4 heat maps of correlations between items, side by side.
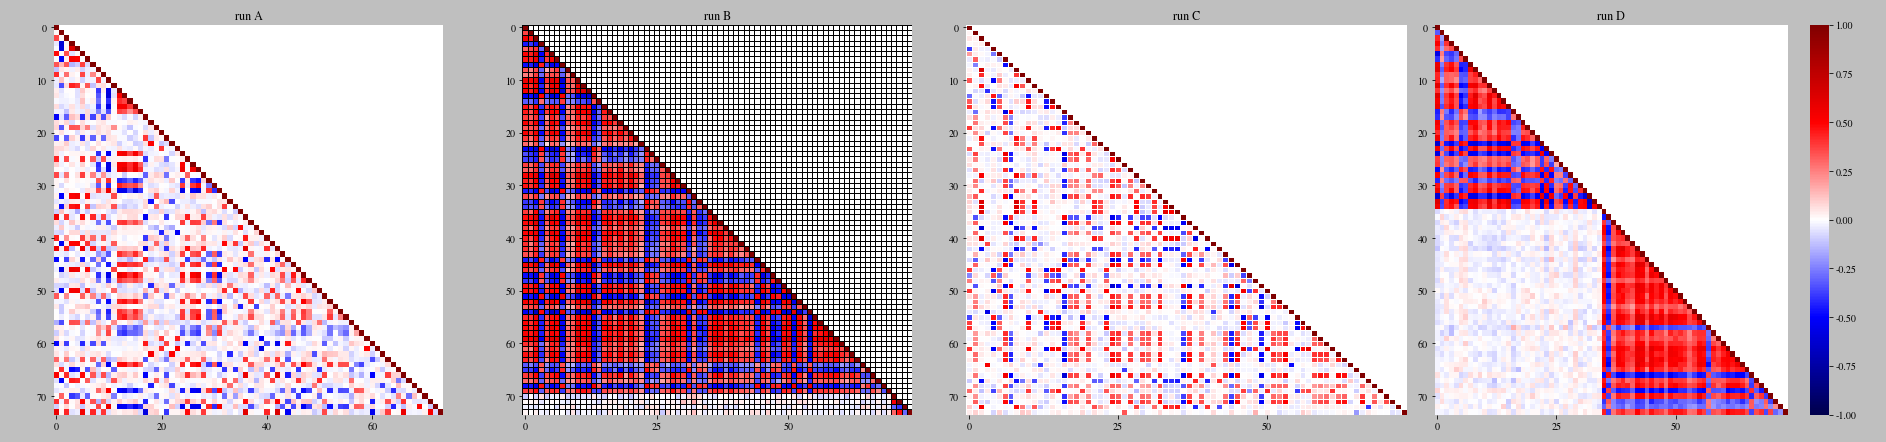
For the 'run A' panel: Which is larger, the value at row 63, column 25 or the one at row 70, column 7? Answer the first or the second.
the first
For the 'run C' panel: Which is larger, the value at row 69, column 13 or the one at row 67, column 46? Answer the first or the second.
the second
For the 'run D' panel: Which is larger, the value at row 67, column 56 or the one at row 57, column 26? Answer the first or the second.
the first
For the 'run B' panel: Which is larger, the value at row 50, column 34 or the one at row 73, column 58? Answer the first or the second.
the second
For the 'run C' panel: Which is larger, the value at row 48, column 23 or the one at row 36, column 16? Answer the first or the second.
the second
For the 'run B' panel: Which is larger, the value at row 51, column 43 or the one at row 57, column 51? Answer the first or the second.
the first
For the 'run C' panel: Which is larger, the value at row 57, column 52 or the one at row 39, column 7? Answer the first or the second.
the first
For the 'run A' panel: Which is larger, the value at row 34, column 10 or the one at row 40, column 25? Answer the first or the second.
the second
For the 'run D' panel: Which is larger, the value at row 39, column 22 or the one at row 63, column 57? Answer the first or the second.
the first
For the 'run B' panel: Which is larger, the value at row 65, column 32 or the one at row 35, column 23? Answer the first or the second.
the first
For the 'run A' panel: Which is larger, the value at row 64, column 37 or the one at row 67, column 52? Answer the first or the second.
the first
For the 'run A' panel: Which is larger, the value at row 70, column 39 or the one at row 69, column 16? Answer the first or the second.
the first
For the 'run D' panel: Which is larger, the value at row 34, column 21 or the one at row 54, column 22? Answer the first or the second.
the first
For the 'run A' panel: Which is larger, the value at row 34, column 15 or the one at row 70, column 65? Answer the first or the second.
the second
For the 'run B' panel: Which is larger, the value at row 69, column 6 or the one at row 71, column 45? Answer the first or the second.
the first
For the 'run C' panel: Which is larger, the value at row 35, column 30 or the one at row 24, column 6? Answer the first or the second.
the second
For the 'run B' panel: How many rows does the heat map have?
74
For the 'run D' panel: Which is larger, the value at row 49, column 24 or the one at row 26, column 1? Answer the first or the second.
the first
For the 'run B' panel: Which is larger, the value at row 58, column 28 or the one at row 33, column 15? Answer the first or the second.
the first
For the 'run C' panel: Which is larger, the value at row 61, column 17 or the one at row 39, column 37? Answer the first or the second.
the second
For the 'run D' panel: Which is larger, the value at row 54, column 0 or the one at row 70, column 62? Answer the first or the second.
the second
